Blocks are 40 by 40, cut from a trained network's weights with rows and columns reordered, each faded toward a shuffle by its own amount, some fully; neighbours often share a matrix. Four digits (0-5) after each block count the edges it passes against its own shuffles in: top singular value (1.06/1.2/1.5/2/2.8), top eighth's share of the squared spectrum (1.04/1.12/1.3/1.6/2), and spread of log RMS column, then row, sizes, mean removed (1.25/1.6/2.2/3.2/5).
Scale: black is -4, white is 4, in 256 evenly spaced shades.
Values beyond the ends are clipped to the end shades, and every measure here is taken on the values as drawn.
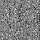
2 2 1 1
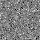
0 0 0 0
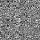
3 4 1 2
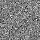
1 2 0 0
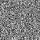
2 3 1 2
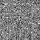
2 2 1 1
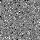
0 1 0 0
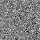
1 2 0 0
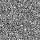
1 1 0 0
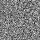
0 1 0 0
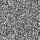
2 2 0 0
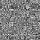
3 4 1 2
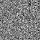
2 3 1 0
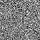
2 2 0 0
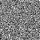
2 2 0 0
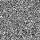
1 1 0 0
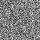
0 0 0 0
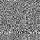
3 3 1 2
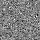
0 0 0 0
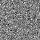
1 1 0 0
